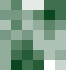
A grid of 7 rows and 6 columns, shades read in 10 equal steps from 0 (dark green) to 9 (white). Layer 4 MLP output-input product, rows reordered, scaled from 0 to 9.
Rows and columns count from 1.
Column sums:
34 20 28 32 30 32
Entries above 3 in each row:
3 3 4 6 4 3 3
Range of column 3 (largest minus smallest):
7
